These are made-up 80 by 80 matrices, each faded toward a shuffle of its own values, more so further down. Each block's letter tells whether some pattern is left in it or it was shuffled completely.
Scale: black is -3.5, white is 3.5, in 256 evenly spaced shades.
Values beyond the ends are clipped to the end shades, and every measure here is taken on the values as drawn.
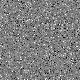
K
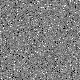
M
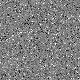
M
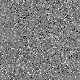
K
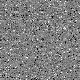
K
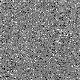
K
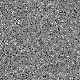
K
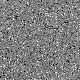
M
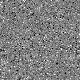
K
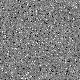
M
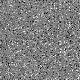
K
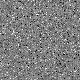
M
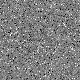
M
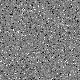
M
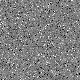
M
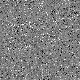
K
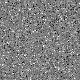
M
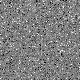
M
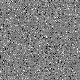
K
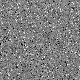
M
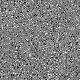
K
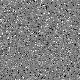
K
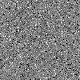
K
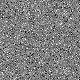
K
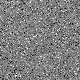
M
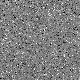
M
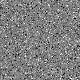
M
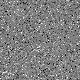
K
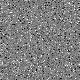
K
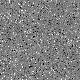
M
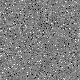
K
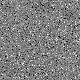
M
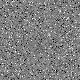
M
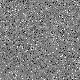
K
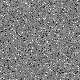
M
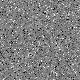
M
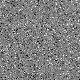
K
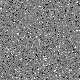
M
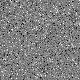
K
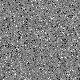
K
